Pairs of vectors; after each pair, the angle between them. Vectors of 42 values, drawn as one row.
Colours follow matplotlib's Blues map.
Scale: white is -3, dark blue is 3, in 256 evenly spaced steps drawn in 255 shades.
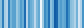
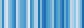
partly aligned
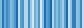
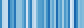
orthogonal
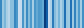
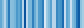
partly opposed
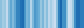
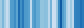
nearly parallel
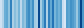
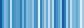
nearly opposite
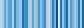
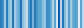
nearly opposite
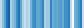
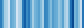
nearly opposite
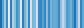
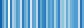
nearly parallel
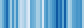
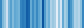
nearly opposite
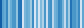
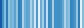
nearly parallel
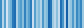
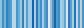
nearly opposite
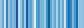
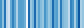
partly opposed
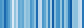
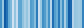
nearly parallel
